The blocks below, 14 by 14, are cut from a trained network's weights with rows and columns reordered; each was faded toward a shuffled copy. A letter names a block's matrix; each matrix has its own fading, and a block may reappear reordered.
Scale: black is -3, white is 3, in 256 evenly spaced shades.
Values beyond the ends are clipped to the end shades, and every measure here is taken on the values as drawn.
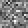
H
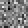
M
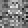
M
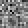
M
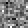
M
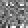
M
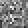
H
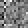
M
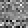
M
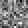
M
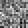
H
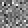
M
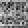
H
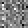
M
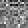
M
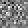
M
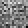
H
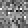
H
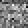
H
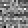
H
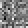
H
